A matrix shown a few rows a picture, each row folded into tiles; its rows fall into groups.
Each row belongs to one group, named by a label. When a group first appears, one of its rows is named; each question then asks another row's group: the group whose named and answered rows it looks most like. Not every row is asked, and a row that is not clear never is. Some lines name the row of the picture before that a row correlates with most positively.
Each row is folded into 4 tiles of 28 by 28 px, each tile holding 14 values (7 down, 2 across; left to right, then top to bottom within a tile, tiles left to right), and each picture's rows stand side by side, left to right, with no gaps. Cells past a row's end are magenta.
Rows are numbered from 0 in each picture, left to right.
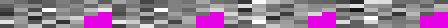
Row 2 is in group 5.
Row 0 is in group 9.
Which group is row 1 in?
9
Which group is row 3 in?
5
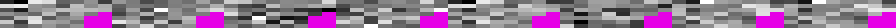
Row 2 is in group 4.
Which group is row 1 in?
9
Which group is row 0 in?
5
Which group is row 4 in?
5
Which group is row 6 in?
5
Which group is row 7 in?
5
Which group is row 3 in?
9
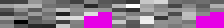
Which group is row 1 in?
5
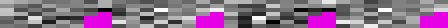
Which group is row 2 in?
4
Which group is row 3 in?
9
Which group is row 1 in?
9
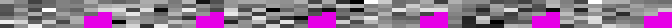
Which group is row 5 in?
5
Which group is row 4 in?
4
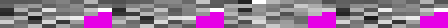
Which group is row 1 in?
9
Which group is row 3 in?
9
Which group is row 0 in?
9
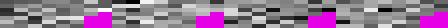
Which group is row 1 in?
5
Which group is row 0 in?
9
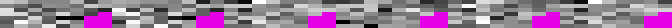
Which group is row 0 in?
4
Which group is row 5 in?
5
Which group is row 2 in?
5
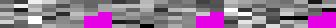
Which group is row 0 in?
5
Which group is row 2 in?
4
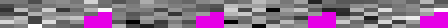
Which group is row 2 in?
4
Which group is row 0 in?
9
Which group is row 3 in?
9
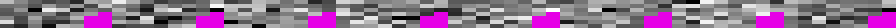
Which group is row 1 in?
4
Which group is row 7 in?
4
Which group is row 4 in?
9
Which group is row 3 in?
4
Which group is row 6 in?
5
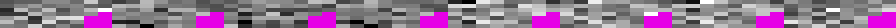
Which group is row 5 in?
5
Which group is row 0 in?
9
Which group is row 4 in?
5
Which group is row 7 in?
9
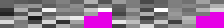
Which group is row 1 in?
9
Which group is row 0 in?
9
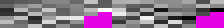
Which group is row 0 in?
9
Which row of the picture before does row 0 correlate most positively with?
0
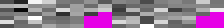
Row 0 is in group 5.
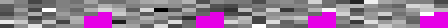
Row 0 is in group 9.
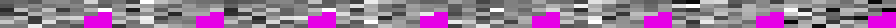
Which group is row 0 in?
9
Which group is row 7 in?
4
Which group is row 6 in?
5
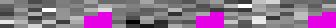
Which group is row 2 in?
5
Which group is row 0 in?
9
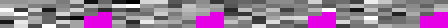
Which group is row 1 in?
5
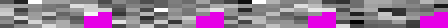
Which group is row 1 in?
9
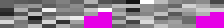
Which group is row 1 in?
5
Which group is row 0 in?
9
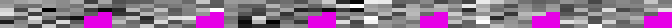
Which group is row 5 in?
9
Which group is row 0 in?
4
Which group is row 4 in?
5
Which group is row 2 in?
4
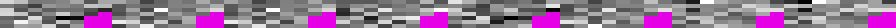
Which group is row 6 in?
5
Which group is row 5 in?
9
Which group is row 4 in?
4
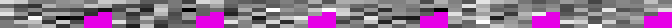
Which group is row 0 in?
4
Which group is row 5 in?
9
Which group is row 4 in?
5
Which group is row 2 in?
9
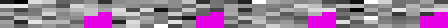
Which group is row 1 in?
4
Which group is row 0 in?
5
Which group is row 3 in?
5
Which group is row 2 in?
5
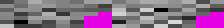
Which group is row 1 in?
4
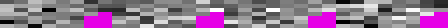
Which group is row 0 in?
4
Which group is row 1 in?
9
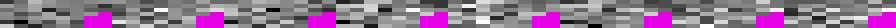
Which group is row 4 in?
5
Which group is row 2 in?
4
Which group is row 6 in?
9
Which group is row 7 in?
9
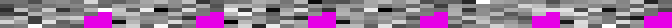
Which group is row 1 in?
4
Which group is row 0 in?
9
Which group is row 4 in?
5
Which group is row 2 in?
4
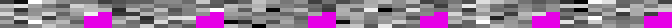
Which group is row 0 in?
5
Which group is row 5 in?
5
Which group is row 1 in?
9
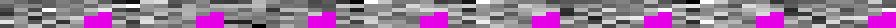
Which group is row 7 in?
9
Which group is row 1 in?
5
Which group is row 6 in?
5
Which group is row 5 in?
9
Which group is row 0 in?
9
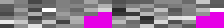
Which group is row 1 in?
9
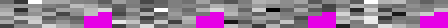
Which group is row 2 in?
4
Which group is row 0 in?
5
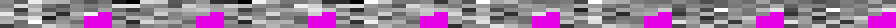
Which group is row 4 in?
5
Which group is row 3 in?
5
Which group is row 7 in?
9
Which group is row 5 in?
5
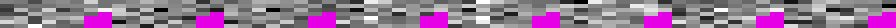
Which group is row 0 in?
9
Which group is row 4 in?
5
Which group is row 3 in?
5
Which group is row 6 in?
9
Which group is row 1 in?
4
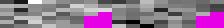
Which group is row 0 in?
5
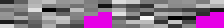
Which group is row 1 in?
4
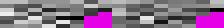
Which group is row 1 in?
4
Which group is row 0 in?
4
